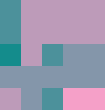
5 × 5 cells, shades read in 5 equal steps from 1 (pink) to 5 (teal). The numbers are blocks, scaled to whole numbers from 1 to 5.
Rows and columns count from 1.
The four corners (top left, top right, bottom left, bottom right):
4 2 2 1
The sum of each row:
12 12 17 15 11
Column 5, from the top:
2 2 3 3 1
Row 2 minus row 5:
2 -1 -2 1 1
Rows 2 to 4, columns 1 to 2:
4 2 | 5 2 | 3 3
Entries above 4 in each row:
0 0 1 0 0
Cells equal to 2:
10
